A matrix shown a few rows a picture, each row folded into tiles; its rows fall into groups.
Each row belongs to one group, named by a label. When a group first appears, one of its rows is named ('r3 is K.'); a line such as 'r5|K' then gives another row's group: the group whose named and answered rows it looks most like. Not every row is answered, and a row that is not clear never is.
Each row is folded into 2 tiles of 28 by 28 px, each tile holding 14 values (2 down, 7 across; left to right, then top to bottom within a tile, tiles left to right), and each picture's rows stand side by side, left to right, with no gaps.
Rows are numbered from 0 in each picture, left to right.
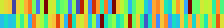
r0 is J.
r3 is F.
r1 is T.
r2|J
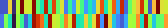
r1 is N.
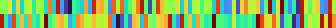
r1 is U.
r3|T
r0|T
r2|J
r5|F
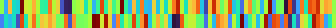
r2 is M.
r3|J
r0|F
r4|N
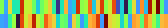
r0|F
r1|N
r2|U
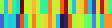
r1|J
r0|F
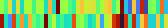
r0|T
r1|J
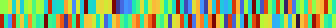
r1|M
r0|T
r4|M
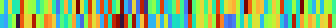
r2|M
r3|F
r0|F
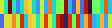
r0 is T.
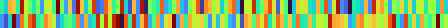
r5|N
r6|U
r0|F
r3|M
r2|M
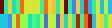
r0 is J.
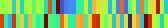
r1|U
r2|U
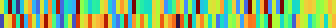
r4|T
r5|J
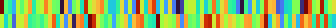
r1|U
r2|T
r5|T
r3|N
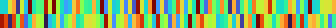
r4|U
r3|M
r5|M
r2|T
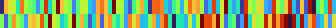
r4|F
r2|J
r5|M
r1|J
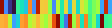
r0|U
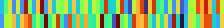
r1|T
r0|T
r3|U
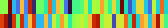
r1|U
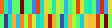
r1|N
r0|F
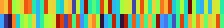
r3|F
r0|J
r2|T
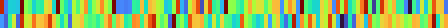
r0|F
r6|J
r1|J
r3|M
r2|U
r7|U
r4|J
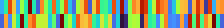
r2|J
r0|M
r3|T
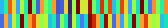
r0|M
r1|N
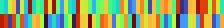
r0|M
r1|F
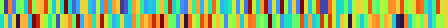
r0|U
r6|N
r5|F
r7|J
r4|T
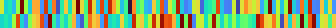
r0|N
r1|N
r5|M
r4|N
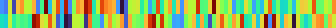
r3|J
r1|J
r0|N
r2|N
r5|N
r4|N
